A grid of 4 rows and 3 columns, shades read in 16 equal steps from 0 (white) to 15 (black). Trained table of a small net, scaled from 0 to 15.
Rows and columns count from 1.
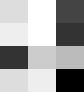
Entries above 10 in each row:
1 1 1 1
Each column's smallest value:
1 0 4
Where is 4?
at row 3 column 3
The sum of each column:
17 4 42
